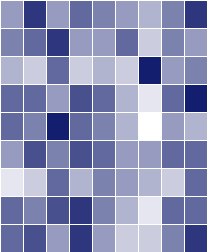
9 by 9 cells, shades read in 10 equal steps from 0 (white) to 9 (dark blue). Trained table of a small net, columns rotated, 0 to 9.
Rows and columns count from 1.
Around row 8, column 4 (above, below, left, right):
3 8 7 5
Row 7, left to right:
1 2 6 3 5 4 3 2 6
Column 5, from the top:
5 4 3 6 5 6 5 5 4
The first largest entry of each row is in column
2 3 7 9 3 2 3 4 4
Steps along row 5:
down up down down down down up down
